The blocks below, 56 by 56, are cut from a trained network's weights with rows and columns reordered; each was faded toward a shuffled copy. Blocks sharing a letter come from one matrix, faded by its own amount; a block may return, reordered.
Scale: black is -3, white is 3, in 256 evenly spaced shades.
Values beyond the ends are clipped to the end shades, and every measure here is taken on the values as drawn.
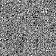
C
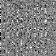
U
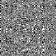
U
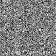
C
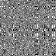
U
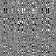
U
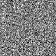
C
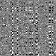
U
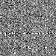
C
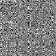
U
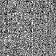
C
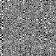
U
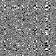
U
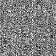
C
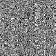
C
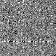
C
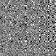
U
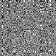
U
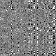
U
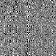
U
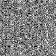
C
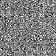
C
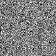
C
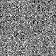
C
